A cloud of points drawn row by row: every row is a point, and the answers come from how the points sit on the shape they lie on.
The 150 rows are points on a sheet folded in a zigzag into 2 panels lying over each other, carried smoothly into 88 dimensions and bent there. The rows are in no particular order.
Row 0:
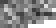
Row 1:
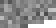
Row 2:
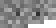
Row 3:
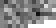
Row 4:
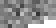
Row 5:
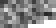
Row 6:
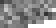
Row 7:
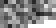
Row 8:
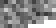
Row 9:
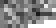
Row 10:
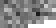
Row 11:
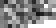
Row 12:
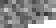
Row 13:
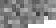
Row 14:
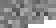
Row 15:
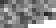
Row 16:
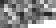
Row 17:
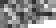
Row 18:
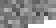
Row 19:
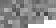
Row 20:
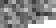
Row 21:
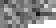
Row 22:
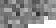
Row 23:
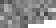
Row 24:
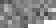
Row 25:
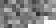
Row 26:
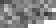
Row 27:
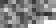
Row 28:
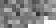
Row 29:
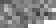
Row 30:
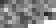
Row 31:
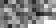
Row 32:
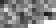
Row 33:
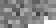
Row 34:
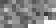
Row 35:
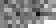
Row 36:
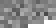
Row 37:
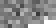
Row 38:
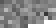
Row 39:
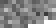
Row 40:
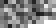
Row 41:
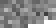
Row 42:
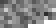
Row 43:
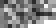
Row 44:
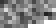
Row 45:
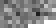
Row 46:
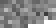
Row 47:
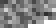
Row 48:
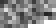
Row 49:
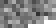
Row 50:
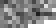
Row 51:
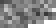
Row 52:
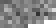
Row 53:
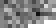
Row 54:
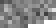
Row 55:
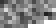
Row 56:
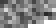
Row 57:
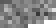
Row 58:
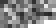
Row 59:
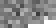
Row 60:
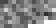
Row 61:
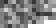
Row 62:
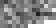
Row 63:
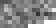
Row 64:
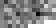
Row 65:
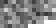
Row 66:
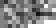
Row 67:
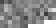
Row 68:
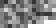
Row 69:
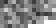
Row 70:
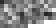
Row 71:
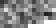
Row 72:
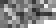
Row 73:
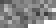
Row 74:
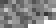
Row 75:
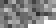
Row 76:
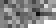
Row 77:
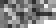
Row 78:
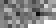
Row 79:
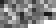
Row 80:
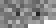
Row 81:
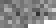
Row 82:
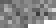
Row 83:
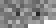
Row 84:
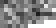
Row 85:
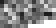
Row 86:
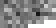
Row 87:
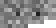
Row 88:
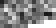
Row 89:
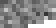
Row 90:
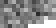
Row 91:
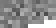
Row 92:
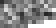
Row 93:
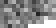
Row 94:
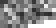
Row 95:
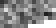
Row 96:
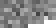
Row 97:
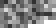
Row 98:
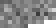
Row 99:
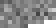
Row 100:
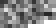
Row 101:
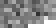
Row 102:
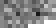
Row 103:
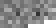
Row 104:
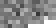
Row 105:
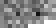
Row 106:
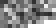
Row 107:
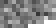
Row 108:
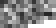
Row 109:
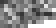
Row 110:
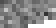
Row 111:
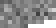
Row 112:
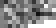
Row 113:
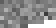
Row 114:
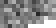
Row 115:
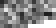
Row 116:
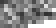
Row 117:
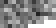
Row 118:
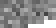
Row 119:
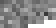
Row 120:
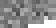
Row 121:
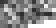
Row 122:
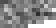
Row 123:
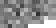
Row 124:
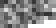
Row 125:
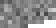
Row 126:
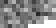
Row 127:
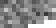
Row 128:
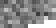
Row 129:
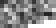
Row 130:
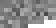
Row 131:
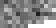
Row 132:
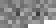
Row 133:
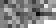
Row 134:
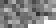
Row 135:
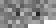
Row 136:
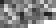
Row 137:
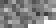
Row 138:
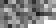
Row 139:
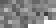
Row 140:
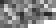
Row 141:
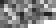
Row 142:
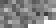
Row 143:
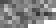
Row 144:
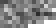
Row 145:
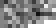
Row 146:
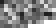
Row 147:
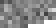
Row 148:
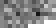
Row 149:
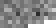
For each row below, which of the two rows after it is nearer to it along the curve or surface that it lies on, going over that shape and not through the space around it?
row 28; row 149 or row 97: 97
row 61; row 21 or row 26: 21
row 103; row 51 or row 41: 51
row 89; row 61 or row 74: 74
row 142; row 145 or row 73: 145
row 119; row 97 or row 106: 97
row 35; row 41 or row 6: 6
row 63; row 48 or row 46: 48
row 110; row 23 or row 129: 129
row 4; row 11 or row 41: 41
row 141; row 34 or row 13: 34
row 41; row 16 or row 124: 124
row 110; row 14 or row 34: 34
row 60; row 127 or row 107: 127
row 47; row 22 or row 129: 129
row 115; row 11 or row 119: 11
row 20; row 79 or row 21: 79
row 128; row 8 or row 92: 8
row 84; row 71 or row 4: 71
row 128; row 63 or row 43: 43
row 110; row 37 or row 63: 37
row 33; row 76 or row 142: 142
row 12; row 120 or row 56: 56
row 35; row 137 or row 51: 51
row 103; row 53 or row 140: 53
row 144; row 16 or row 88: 16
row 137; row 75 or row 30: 75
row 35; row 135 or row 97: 135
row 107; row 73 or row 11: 11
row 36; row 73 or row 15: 15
